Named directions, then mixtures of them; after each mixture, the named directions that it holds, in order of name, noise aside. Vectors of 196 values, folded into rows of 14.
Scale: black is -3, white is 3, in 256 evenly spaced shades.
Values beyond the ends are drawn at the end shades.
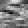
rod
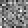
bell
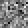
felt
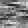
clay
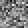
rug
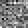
bell, clay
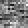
clay, felt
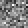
rug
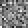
bell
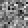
felt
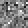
felt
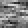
clay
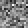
rug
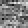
bell, clay
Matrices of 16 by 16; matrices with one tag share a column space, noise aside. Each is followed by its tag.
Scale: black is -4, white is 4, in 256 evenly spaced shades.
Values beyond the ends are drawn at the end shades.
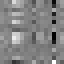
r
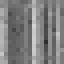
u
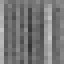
u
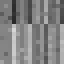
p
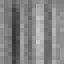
u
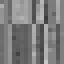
p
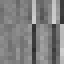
p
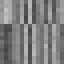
p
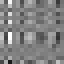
r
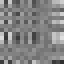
r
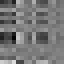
r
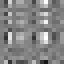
r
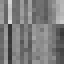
p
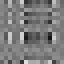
r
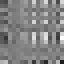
r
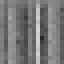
u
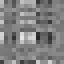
r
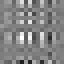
r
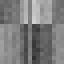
p
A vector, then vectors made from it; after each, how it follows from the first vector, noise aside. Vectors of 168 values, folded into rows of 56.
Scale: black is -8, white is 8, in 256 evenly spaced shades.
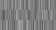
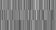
wrapped around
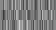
scaled up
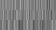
sign-scrambled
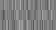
copied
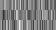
scaled up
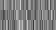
scaled up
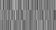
wrapped around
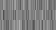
sign-scrambled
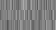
wrapped around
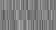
copied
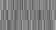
wrapped around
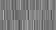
sign-scrambled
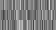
scaled up
